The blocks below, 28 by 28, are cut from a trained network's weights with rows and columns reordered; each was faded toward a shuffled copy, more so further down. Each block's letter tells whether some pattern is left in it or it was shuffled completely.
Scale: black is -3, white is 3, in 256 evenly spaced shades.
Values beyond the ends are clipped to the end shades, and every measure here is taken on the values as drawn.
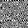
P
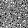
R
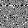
P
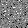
R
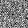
R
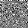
P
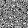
R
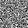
R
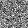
R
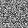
P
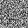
P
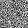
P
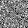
R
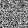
P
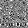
P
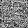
P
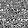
P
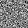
R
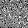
R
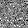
P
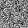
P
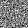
R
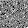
R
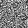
R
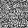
P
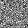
R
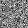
R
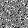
R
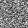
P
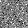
R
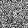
P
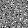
R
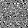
P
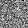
R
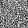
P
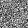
R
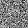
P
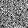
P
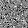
R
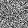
R
